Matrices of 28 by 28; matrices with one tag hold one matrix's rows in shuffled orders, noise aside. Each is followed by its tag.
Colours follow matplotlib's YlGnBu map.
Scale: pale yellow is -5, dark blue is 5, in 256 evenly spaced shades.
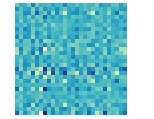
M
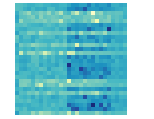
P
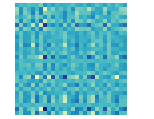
M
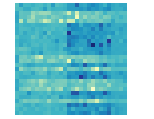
P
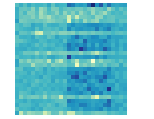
P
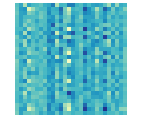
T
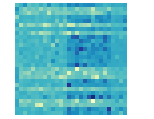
P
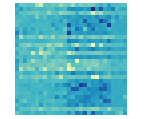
P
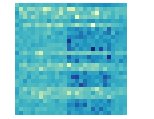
P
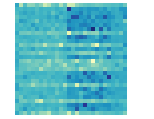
P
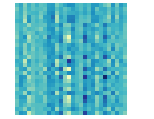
T
